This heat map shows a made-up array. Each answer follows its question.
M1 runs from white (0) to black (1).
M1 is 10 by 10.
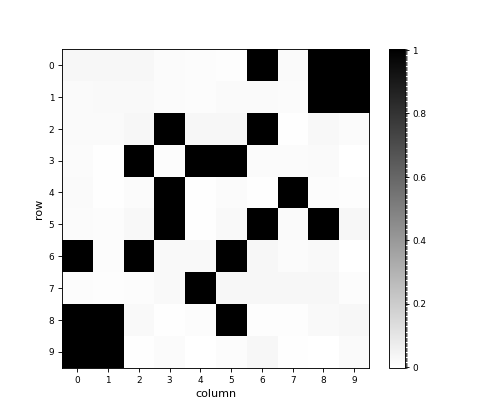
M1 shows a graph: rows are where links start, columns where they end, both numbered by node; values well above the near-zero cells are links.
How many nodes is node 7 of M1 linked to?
1
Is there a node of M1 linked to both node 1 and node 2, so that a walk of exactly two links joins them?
no
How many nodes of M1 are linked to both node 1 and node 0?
2
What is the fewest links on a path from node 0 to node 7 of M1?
5
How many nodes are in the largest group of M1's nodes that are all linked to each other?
2
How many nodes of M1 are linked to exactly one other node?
1
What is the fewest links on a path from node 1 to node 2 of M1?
4
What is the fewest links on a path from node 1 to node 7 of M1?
5
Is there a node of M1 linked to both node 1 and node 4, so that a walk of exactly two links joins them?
no
